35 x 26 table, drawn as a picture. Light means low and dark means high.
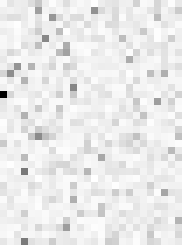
The values are skewed, with a long tail toward high values. No row or column stands out. The halves do not mirror each other. Fine speckle covers the field. On average the colour sits 10% of the way up the scale.
